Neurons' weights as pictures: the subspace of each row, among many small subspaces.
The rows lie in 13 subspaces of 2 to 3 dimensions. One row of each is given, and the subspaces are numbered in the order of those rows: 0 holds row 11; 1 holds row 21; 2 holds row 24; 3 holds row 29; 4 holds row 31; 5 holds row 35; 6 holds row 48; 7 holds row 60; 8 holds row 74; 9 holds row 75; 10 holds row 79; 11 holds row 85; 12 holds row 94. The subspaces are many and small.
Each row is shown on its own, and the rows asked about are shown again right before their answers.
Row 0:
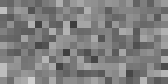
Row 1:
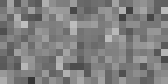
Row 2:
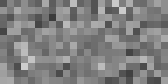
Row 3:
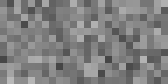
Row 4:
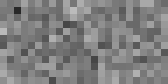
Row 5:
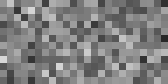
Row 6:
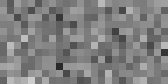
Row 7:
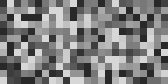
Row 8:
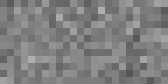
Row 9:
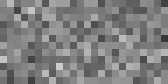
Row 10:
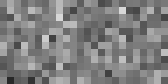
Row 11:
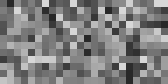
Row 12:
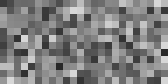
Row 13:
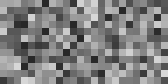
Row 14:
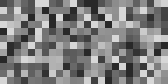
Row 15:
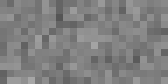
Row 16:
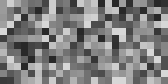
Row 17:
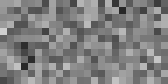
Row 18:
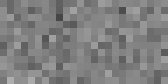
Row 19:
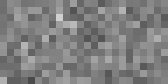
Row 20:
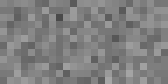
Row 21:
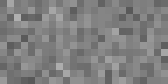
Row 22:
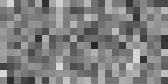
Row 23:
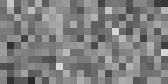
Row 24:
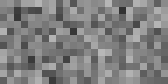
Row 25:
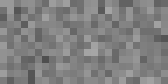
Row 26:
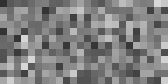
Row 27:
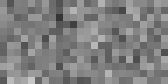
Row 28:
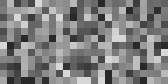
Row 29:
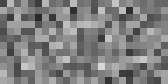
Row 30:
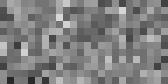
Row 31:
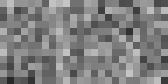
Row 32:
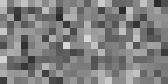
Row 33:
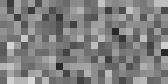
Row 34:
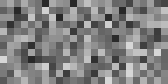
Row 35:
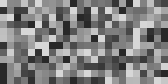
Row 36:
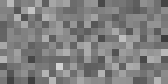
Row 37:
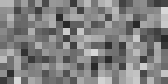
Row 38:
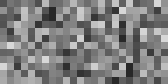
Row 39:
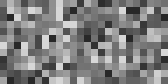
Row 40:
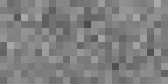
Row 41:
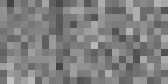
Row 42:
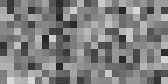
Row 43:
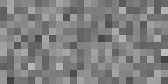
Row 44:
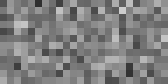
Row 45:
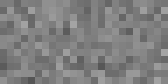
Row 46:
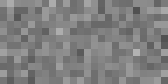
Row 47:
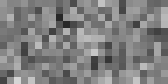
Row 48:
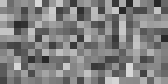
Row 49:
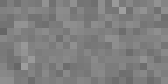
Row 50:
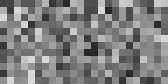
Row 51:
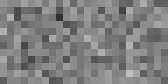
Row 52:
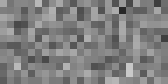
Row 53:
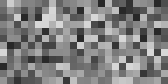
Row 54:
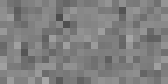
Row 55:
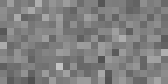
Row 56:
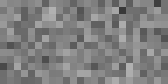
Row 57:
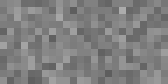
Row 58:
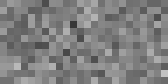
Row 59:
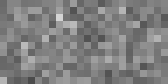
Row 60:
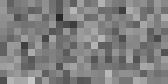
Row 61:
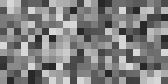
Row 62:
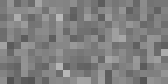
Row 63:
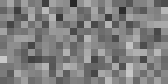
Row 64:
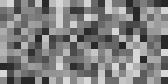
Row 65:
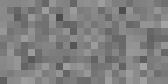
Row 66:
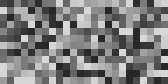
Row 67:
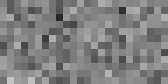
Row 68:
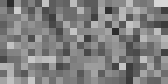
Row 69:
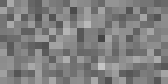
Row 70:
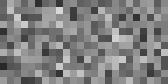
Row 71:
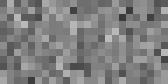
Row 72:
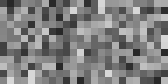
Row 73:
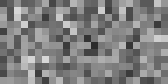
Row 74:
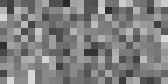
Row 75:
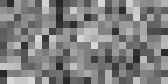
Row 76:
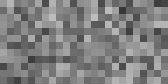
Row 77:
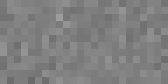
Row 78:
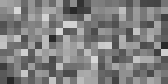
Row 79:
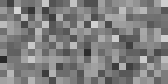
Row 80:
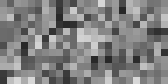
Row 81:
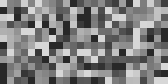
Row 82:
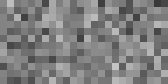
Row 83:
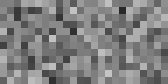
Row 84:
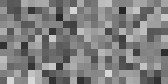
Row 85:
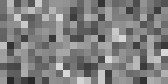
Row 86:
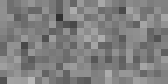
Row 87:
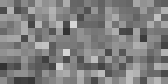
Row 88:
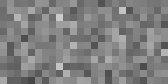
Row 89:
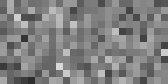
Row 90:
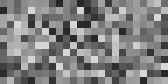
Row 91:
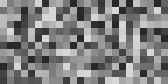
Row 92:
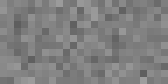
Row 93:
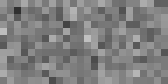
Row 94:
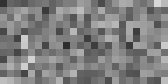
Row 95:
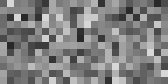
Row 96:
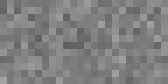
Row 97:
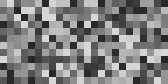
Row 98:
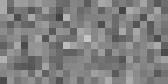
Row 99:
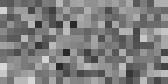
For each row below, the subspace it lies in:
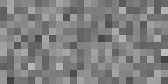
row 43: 12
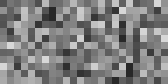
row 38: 6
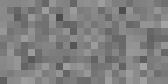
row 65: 0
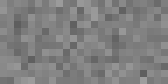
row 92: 5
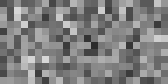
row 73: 8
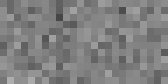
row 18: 4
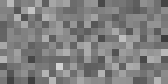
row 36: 10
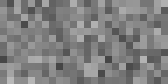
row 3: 11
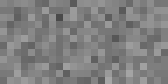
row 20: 11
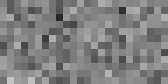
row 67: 4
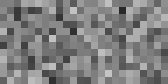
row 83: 2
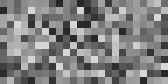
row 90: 5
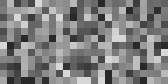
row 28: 11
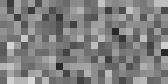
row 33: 0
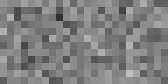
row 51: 4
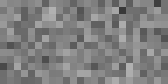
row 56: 6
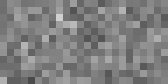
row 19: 7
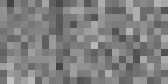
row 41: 7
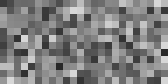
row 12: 12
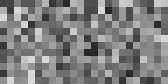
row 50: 8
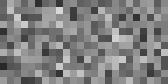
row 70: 6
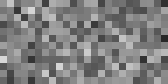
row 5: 10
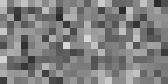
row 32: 12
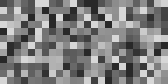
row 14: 10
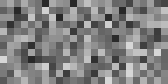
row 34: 11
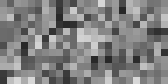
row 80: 9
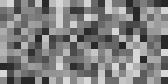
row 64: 9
